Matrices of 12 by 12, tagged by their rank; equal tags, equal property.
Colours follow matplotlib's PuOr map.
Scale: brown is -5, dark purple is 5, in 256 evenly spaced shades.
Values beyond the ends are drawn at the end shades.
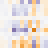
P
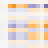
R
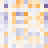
P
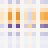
R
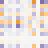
P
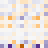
P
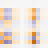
R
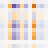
R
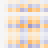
R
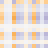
R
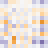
P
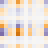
R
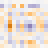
P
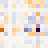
P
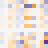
P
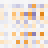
P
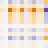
R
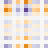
R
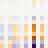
R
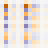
R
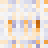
P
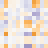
P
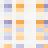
R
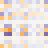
P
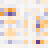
P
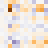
P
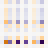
R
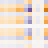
R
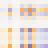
R
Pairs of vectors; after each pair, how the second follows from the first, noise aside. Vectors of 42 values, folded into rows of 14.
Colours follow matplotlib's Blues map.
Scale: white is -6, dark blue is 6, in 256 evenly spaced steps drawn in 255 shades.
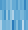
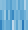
negated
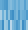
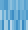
copied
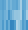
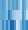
scaled up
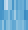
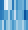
scaled up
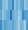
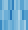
copied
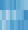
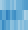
negated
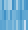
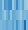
negated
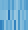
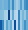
scaled up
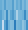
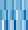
scaled up
